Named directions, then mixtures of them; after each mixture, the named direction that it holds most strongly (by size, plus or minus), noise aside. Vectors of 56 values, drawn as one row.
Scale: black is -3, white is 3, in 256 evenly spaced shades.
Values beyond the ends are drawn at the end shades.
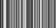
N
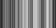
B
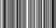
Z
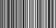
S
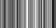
Z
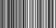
S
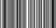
Z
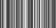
N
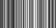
S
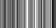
Z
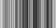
B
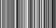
Z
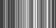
B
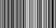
S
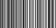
S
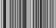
N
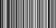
S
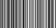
S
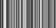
N
